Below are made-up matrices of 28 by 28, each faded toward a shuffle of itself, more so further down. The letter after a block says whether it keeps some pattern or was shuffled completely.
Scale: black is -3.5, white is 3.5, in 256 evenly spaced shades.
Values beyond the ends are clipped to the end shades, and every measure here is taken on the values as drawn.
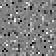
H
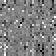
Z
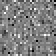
Z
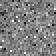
H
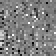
Z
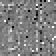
Z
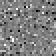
H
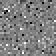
H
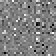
Z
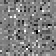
Z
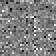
Z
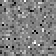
H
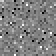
H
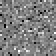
H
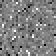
H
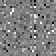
Z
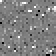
H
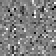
Z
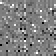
Z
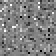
Z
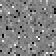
H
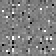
Z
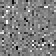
Z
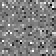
Z
